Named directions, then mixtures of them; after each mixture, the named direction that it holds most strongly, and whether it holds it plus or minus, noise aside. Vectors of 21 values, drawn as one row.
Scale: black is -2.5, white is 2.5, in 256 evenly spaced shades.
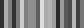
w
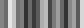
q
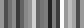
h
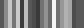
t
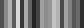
t, plus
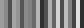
w, minus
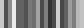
w, minus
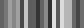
t, plus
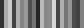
t, plus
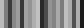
q, minus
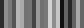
h, minus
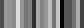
h, minus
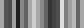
h, plus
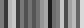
q, plus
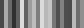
w, plus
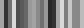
h, plus
